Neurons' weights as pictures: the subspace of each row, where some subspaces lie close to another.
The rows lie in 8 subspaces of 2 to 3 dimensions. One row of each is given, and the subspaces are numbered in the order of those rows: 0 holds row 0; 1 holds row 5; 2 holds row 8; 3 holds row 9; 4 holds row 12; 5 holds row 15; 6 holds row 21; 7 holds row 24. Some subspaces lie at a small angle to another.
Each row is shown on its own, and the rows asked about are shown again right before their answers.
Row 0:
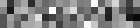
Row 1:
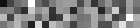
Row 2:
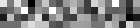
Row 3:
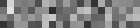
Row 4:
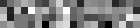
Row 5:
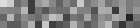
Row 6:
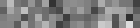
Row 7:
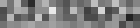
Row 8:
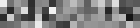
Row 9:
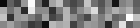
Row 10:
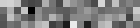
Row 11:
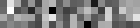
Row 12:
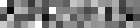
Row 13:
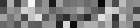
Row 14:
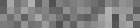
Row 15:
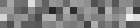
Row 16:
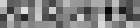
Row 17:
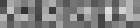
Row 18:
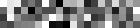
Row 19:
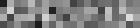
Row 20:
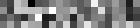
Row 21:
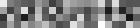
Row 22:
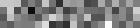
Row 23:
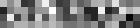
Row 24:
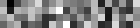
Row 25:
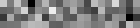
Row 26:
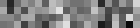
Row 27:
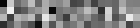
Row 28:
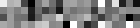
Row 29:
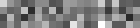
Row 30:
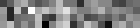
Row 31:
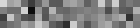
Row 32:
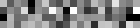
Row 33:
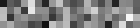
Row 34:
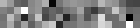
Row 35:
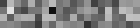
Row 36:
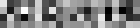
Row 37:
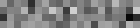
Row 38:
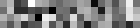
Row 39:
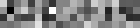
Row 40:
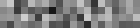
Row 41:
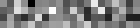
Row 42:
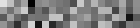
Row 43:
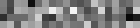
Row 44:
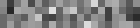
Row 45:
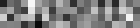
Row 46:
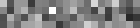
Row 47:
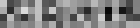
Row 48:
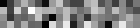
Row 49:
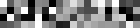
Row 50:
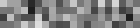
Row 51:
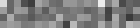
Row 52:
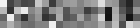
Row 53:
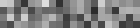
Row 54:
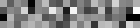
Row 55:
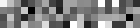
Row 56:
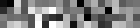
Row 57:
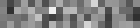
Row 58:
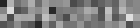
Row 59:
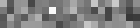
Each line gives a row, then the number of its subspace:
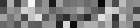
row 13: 7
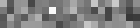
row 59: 0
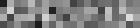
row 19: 4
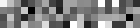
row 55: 6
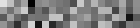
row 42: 1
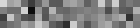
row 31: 2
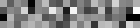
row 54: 5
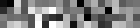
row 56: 1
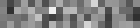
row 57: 0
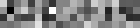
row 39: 2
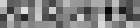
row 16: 6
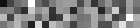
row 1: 1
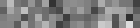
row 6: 7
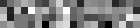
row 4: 5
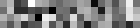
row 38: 3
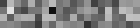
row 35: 2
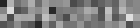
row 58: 4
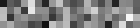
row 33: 3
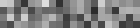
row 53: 1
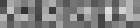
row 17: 6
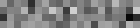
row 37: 5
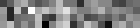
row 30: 5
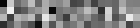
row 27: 4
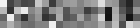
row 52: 7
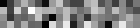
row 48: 3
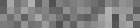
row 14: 7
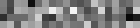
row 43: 5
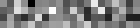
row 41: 1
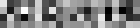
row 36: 6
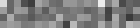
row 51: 7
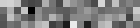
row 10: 2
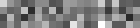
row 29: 6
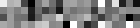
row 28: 7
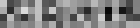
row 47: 6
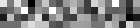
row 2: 3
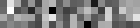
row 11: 2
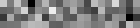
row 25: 3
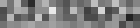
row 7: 1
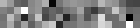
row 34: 7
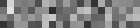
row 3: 4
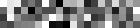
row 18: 0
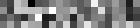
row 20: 3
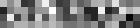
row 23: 1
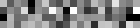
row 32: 5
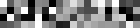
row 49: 2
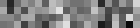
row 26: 7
